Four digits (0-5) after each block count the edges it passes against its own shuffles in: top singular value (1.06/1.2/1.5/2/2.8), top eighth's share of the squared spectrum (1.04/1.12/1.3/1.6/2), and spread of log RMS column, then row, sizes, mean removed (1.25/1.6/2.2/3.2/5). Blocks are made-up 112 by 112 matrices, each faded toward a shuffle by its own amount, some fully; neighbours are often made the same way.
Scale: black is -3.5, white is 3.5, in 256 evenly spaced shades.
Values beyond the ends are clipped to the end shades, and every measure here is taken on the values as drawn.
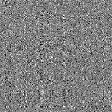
4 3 2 2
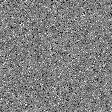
2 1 0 0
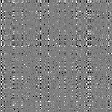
5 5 4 3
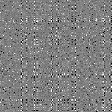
5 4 3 3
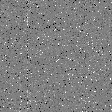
2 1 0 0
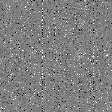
4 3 2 1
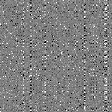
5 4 3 2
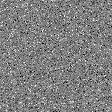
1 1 0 0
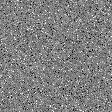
0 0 0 0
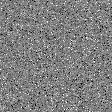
0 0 0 0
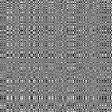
5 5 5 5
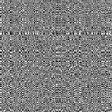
5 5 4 4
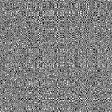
5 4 3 3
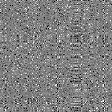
5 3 3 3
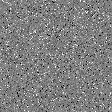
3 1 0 0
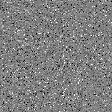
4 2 1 1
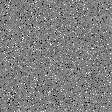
0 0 0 0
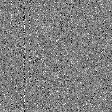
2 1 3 0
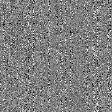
2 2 4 0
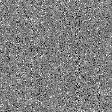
1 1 3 0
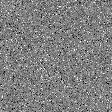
0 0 0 0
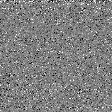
1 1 0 2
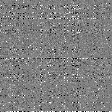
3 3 3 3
